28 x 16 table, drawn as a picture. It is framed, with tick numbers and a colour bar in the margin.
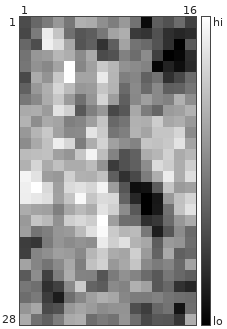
Stripes: none. Mirror symmetry: none. Ninth with the highest average: middle left.
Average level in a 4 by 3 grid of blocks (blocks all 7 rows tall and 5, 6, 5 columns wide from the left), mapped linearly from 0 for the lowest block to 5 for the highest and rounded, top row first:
430 | 545 | 553 | 242
